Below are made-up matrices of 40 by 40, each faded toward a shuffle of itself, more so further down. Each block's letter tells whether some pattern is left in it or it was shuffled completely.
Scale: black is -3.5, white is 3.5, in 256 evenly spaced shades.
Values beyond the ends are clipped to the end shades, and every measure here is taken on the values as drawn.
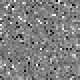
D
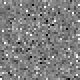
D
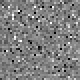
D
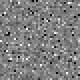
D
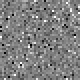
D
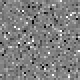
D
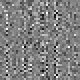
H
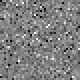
D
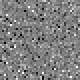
D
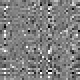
H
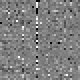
H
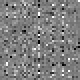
H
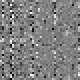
H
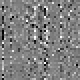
H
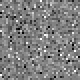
D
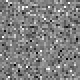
D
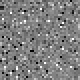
D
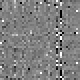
H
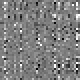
H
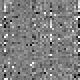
H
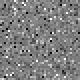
D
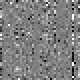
H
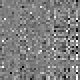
H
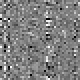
H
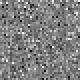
D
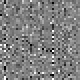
H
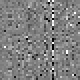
H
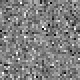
D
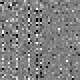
H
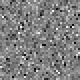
D
